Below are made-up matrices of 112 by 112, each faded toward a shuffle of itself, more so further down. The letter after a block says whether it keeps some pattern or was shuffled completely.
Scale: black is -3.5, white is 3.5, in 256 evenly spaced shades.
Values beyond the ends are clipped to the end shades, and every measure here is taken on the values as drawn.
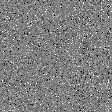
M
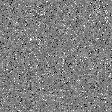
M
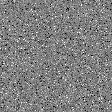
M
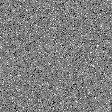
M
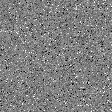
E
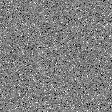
M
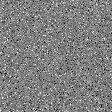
E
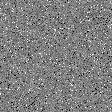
E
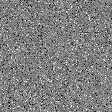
E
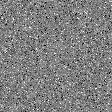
E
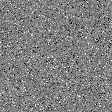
E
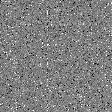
M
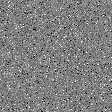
E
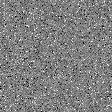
M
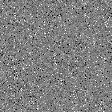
M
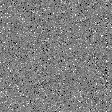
M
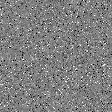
M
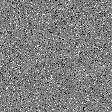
M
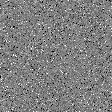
E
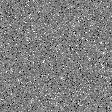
E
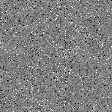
M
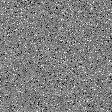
E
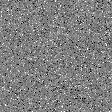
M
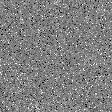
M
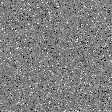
M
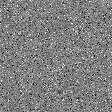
E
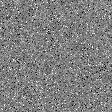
E
